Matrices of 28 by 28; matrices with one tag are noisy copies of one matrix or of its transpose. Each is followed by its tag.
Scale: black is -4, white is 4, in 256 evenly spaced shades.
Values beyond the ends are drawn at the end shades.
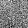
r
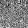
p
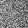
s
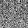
p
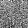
r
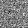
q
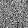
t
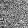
p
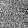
r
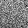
s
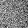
s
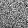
s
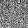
p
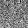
p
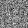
q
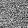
t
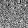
p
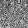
p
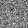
q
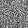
t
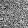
p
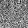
p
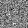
q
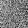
r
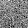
r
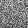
s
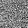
t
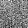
r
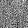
t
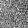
r
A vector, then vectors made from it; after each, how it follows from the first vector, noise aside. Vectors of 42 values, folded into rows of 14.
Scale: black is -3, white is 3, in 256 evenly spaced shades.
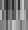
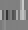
partly zeroed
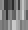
copied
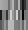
wrapped around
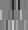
partly zeroed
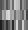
wrapped around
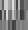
negated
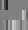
partly zeroed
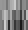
reversed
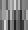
reversed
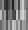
copied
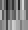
copied
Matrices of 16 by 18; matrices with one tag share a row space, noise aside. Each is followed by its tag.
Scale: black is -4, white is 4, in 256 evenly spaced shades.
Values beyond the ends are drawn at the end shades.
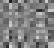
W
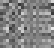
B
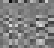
W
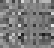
B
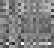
B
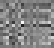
B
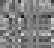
B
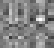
W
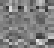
W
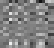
W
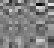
W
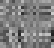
B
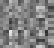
W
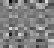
W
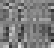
B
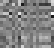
B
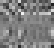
B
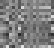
B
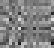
B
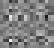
W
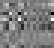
B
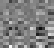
W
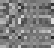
B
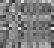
B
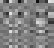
W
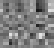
W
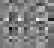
W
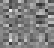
W
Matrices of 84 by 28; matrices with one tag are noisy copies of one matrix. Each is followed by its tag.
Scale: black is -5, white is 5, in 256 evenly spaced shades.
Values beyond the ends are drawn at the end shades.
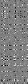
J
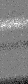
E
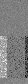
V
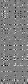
J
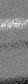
E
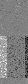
V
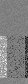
V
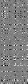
J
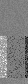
V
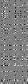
J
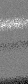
E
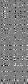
J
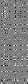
J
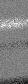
E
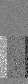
V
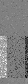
V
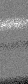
E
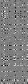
J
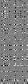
J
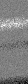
E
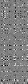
J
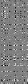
J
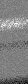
E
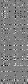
J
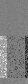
V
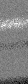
E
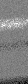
E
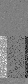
V
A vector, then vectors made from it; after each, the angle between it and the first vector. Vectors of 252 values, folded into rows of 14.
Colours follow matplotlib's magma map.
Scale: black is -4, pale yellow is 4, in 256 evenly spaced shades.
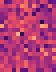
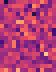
partly aligned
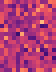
nearly opposite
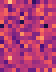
partly opposed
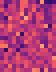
partly aligned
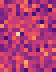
nearly parallel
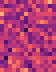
partly opposed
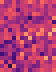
orthogonal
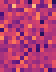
partly aligned
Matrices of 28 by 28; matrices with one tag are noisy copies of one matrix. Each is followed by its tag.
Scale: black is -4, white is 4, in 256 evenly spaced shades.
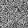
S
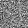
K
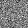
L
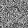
S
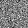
L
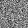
L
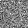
K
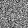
L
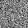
L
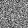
L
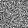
K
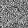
S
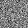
L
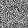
S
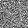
K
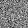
L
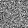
K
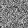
S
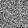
K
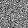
L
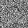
S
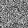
S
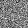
L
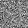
K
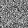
S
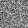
K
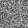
K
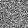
K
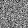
L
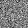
L
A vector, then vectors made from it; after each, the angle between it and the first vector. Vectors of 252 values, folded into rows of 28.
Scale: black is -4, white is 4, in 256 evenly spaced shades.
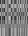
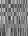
nearly opposite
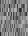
orthogonal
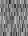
partly opposed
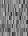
orthogonal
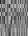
nearly parallel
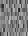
orthogonal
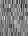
partly opposed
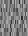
orthogonal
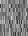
partly opposed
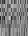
nearly parallel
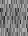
partly aligned
